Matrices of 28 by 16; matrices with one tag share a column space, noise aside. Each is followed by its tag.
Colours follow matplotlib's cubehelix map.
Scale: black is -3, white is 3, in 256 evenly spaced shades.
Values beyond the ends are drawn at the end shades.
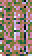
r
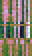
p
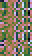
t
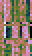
p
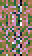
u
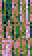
p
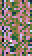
t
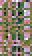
t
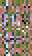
u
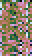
t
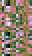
u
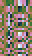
u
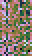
t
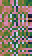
u
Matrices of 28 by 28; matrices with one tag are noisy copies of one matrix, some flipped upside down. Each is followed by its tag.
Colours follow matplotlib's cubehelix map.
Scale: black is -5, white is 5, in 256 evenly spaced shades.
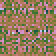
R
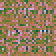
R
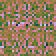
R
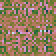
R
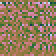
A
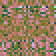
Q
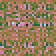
R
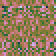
Q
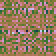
R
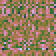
Q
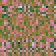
Q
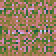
R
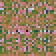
R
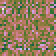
Q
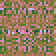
R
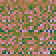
A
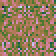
Q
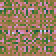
R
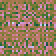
R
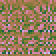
A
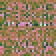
R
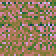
A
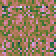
Q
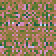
R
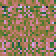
Q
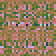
R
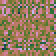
Q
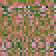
Q
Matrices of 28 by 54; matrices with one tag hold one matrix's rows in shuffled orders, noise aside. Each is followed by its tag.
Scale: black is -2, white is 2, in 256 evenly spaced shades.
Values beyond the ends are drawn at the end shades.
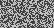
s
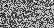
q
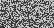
q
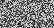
s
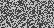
s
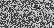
q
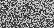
q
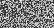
q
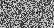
s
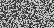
q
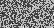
q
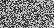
q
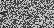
q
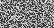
s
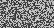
q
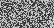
s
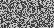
s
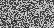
q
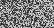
q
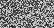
q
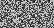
s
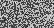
q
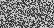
s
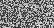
q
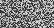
q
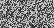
s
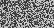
q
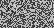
s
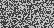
q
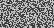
s
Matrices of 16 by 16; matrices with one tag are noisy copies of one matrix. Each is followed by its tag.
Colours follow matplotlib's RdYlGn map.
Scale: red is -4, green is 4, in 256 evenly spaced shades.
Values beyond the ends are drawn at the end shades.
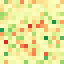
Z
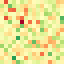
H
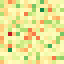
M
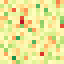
H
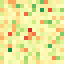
M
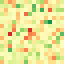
M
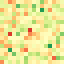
M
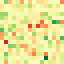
Z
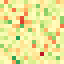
H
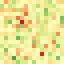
H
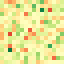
M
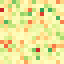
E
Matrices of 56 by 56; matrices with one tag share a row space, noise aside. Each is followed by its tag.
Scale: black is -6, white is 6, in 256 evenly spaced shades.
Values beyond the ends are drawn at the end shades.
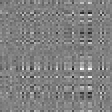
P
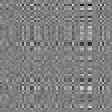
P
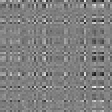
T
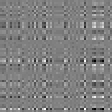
T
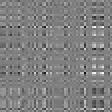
T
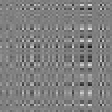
P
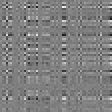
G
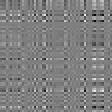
T
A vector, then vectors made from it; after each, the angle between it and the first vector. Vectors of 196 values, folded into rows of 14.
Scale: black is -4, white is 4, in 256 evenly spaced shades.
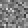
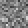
orthogonal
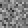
nearly opposite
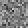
partly opposed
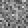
partly opposed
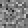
nearly opposite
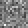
partly aligned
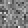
partly aligned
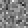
partly opposed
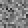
nearly opposite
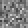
orthogonal
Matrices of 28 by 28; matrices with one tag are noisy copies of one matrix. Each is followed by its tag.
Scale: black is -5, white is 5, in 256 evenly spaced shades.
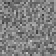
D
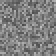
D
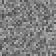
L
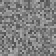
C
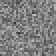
D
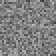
C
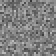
D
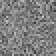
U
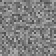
C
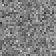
L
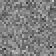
U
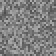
U
